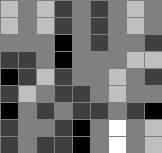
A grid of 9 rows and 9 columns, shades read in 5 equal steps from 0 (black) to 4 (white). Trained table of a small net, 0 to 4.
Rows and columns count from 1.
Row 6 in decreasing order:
3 3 2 2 2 2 1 1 1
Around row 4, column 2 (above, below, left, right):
2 1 1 2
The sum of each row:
19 19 14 16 15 17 10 17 16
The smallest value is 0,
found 7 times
